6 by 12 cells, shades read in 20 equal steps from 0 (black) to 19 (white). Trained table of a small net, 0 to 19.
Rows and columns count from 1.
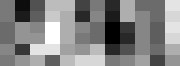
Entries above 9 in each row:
4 6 7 6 8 8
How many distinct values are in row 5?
10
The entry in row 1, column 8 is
3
